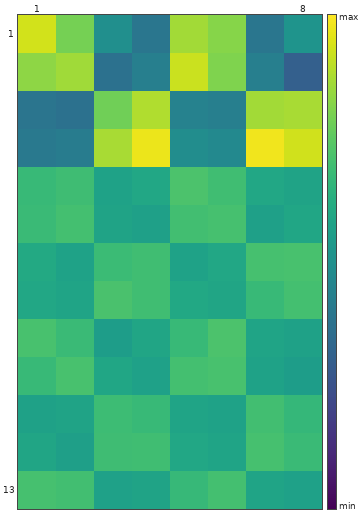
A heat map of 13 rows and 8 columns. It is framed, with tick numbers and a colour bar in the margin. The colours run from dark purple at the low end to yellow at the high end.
A checkerboard runs through the table. The bottom part is calmer, past a seam about 30% of the way down. The top middle is the roughest part. The halves do not mirror each other.
